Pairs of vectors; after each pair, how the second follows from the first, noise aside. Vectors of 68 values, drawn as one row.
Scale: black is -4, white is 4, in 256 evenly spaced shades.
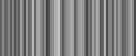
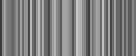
reversed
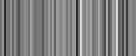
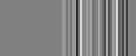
partly zeroed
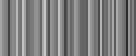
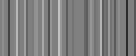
partly zeroed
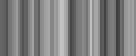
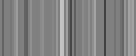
partly zeroed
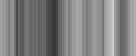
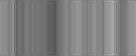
shrunk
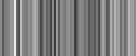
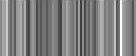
reversed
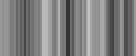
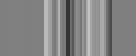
partly zeroed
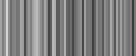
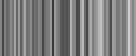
reversed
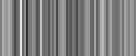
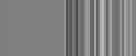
partly zeroed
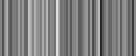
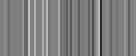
partly zeroed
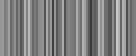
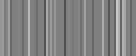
partly zeroed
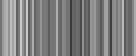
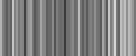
reversed
